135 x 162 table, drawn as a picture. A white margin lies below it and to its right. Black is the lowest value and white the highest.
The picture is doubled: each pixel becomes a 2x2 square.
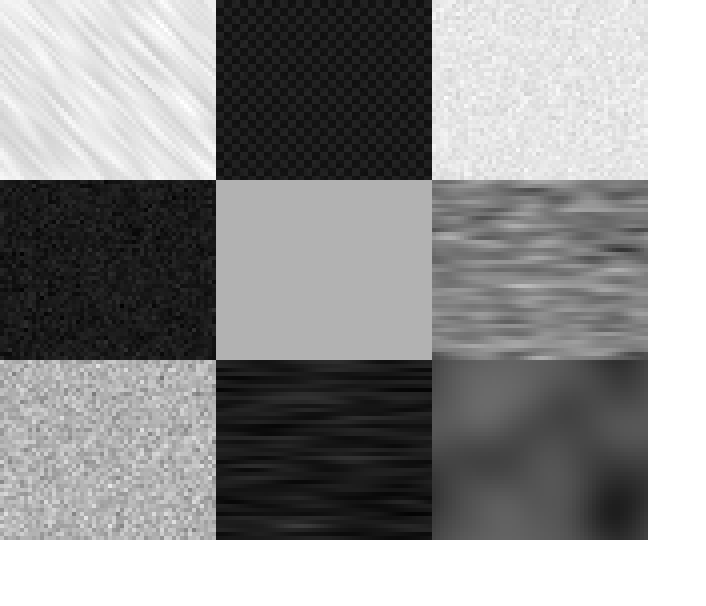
It is made of 3 by 3 panels. Panel 1,1: very high, slanting down to the right, faint in contrast. Panel 1,2: very low, checkered, faint in contrast. Panel 1,3: very high, fine-grained, faint in contrast. Panel 2,1: very low, fine-grained, faint in contrast. Panel 2,2: high, flat. Panel 2,3: middling, streaked across. Panel 3,1: high, fine-grained. Panel 3,2: very low, streaked across, faint in contrast. Panel 3,3: low, smooth.
